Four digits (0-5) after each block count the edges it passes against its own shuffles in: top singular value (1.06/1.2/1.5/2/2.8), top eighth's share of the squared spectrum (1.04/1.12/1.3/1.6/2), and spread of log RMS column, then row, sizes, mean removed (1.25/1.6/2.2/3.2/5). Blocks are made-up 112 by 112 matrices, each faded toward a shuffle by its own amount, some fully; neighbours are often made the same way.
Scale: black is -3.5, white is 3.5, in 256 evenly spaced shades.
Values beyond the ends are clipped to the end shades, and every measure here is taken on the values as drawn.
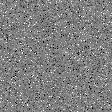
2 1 0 0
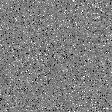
2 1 0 0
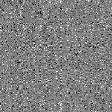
4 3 2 2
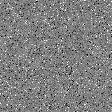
2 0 0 0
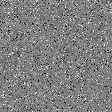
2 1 0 0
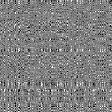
5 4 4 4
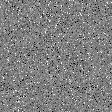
0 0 0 0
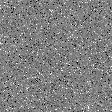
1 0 0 0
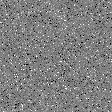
0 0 0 0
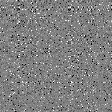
4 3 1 2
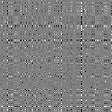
5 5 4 3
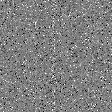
3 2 1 0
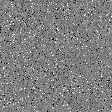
2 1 0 0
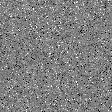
0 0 0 0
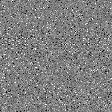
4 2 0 1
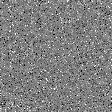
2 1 0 0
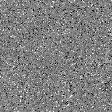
3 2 0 1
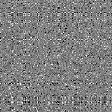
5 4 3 3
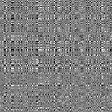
5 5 4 4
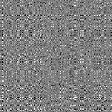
5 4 3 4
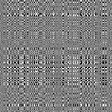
5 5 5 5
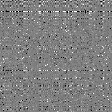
5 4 2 3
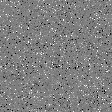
2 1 0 0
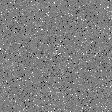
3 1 0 0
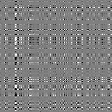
5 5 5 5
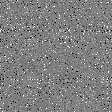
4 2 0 1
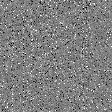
1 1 2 0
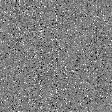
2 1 2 0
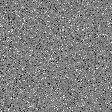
0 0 0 0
